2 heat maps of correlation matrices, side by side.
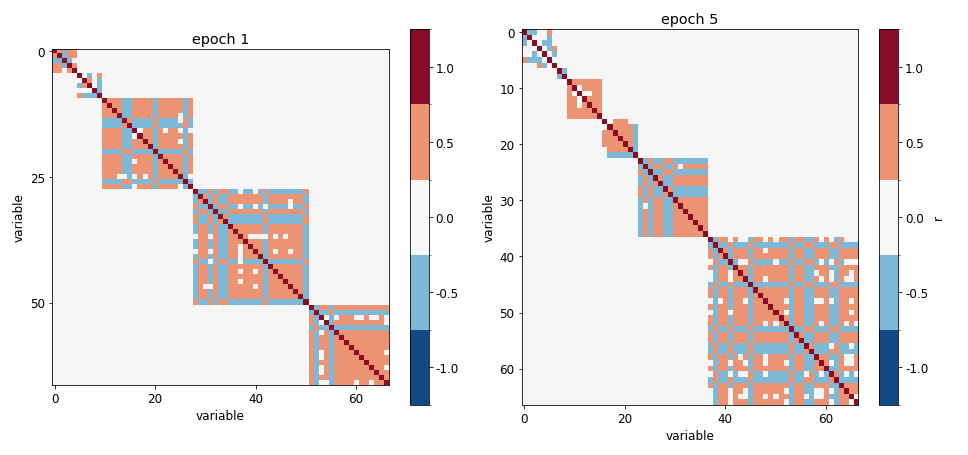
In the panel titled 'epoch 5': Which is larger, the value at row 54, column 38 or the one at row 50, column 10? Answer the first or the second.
the second
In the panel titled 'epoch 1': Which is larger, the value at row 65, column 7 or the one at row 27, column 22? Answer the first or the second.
the second
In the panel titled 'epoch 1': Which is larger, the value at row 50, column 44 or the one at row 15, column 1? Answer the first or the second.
the second
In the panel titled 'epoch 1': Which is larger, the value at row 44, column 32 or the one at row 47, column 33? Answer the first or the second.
the first
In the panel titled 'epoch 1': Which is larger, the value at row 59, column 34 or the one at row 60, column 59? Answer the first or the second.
the second
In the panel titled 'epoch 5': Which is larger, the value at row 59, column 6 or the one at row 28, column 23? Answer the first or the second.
the second
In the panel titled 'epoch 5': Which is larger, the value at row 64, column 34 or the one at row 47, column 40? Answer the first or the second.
the second
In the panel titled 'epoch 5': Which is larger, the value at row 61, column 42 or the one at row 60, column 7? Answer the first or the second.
the second
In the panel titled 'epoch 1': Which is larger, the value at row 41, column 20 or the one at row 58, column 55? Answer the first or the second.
the first
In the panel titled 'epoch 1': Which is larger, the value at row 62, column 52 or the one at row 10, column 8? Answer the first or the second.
the second
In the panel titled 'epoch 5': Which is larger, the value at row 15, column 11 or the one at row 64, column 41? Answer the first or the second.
the first
